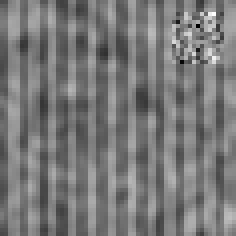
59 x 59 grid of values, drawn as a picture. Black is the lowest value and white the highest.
Histogram: bell-shaped. Stripes: upright, repeating 12 times. Roughest part: top right. Odd patch: rougher, in the top right. Average level on the scale: 50%.
